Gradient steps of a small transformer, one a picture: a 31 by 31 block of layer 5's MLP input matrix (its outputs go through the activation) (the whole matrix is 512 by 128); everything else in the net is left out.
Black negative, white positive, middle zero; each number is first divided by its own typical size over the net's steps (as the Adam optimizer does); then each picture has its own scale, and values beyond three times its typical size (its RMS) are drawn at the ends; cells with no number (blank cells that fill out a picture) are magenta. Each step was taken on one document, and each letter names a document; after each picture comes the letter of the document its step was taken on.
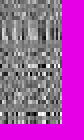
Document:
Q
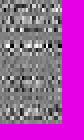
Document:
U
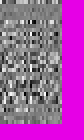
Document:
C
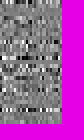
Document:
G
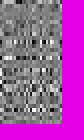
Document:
C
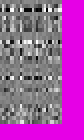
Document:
U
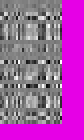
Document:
Q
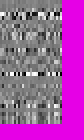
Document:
Q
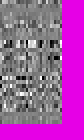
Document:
G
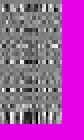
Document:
U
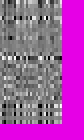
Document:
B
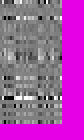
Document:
B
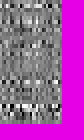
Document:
U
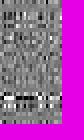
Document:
B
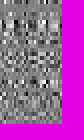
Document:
C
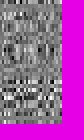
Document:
B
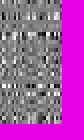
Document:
Q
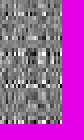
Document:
Q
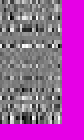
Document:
U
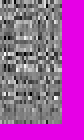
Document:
B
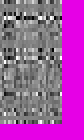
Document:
B
